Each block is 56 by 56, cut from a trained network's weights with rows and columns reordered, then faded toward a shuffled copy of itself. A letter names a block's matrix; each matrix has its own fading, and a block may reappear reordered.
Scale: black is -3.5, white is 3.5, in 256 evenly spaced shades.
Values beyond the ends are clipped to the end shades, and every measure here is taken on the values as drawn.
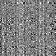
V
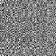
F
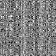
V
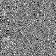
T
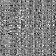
V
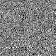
T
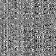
V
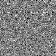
T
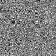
T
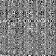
V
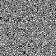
T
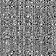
V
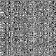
V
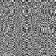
F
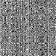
V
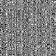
V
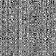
V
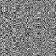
F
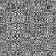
F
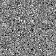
T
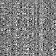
V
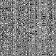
V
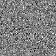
T
